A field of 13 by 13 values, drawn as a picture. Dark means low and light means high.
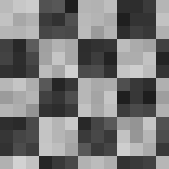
There is no overall slope. A checkerboard runs through the table. Overall the values sit about 50% of the way up the scale. The values fall into two levels.
